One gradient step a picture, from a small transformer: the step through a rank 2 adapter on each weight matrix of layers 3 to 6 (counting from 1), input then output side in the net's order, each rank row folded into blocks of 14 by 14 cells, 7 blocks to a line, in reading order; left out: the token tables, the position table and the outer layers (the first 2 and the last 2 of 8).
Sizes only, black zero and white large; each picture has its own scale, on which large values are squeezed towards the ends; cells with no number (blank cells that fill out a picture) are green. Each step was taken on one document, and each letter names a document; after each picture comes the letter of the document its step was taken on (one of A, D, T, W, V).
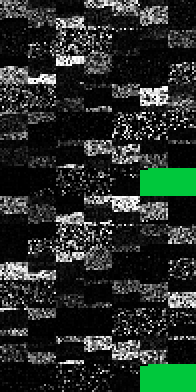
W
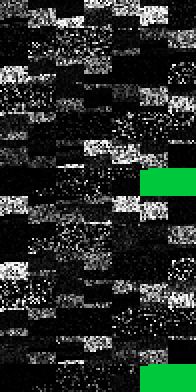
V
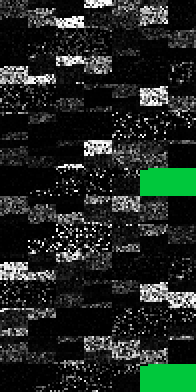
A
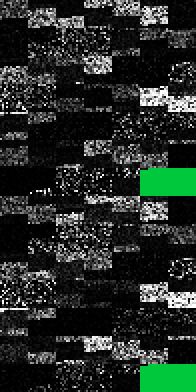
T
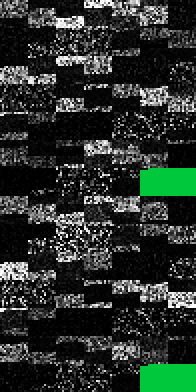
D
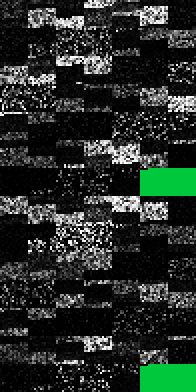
D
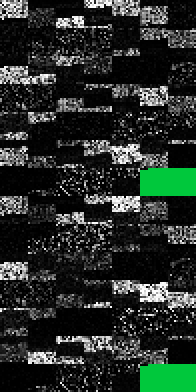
V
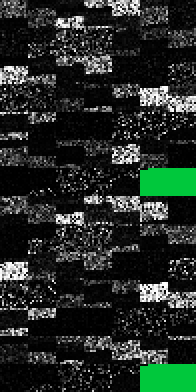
W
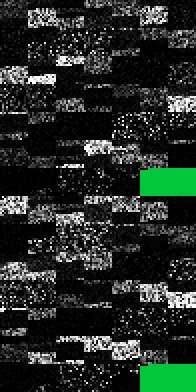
W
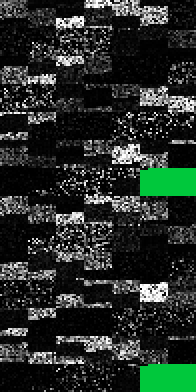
V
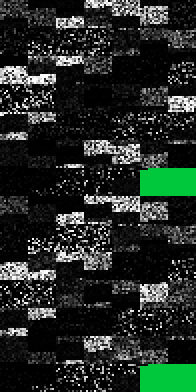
V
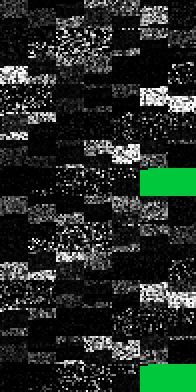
V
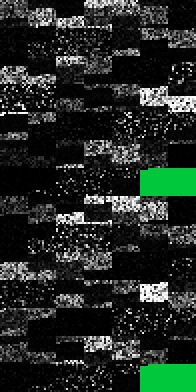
A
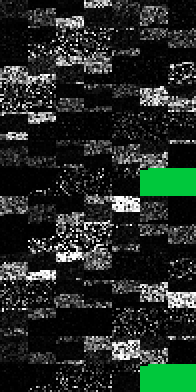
T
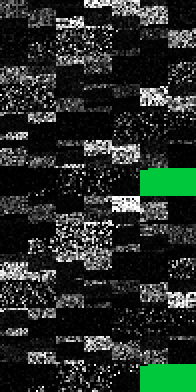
D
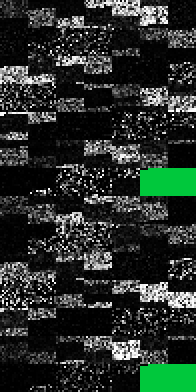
T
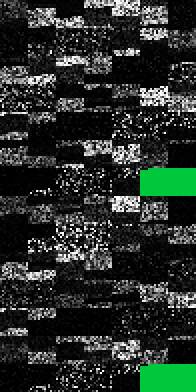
T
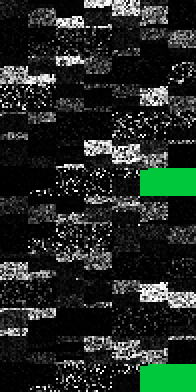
A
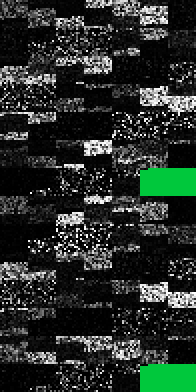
T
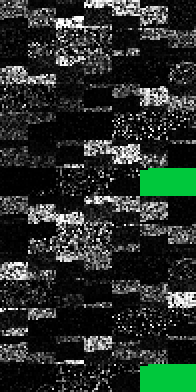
W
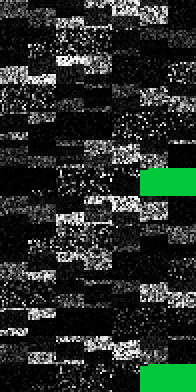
D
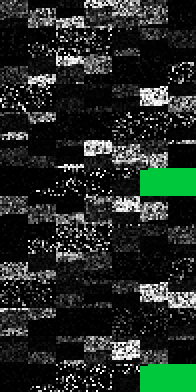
A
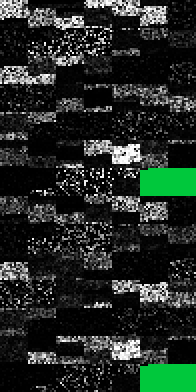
V
